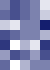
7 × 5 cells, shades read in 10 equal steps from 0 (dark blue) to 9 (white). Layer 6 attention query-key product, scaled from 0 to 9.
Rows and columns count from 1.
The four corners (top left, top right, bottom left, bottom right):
4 8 3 4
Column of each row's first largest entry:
5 5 2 5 2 1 2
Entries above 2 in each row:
4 4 4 4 3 3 5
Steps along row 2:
down up up up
